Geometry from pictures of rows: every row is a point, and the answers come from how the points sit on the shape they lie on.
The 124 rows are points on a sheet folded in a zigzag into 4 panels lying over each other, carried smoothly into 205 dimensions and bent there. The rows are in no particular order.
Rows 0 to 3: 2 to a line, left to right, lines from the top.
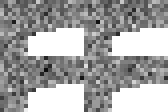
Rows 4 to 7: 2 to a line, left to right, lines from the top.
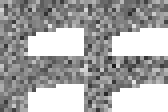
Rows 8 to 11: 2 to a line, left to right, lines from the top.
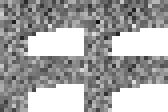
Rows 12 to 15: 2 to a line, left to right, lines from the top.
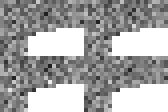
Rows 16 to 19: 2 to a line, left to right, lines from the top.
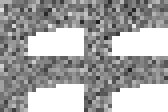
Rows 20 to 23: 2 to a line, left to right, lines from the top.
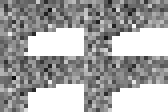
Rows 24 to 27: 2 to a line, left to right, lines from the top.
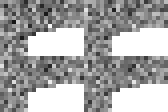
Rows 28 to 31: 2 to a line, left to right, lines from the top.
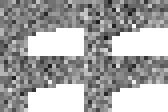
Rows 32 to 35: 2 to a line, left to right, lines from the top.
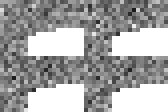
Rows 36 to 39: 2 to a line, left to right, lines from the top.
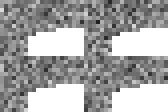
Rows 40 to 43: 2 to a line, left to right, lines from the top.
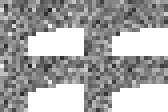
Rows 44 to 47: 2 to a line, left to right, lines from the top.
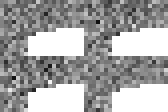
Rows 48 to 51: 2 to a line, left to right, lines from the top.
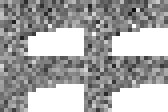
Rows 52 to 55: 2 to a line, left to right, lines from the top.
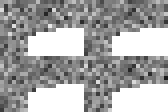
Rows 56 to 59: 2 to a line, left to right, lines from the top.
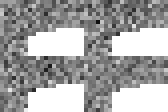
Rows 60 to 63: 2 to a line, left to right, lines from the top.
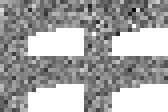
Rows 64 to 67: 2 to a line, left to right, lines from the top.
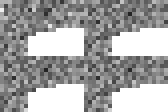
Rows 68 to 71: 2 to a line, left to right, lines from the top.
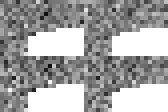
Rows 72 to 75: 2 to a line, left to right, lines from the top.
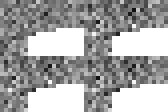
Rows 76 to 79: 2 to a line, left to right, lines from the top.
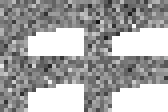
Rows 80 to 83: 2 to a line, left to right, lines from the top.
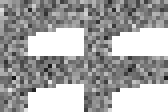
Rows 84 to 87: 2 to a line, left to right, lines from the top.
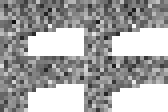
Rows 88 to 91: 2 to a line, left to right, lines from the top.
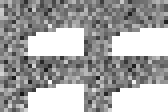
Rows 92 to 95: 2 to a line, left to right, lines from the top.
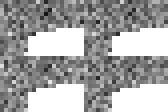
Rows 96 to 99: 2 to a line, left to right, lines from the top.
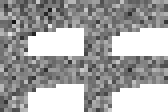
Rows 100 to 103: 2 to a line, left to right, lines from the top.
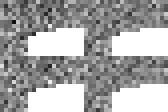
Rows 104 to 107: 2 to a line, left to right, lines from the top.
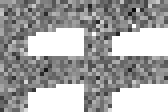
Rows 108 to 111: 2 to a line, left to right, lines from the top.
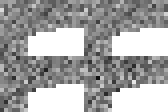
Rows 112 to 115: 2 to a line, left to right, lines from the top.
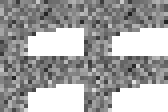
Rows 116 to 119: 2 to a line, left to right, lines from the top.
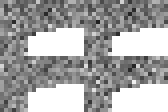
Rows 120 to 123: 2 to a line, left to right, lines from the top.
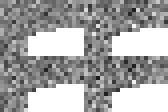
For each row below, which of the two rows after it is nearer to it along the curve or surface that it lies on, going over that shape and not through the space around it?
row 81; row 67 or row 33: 67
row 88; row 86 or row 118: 86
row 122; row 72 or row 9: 72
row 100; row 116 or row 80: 116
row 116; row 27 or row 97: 97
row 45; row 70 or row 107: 70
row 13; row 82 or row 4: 82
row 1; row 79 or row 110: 110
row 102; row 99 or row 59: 99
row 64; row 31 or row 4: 31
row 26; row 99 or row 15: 99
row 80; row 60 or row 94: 60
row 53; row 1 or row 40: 40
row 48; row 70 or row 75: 75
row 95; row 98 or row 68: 98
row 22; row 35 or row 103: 35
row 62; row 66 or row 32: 66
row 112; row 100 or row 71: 71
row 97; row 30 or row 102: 102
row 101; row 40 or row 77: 40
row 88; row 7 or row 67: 7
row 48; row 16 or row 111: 111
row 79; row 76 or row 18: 76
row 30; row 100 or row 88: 100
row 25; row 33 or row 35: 33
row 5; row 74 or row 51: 51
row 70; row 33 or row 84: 84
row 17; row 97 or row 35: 35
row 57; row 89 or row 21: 21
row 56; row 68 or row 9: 9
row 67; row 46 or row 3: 46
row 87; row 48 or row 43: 43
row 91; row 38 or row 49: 49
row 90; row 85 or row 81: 85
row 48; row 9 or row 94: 9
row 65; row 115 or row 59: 115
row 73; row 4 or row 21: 21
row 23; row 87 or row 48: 87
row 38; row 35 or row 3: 3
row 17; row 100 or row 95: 95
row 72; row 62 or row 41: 62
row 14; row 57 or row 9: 9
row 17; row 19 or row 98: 19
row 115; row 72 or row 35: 72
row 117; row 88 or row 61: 61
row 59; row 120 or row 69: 69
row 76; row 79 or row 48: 79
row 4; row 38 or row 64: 38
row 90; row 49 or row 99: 49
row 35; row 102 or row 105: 105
